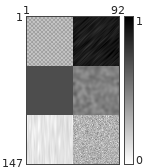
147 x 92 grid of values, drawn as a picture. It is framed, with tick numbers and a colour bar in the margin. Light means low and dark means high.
It is made of 3 by 2 panels. Panel 1,1: low, checkered. Panel 1,2: very high, slanting up to the right, faint in contrast. Panel 2,1: high, flat. Panel 2,2: middling, blotchy, faint in contrast. Panel 3,1: very low, streaked downward, faint in contrast. Panel 3,2: low, fine-grained.
